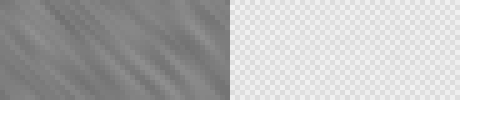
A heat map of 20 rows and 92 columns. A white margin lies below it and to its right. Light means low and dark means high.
It is made of 1 by 2 panels. Panel 1,1: middling, slanting down to the right, faint in contrast. Panel 1,2: very low, checkered, faint in contrast.
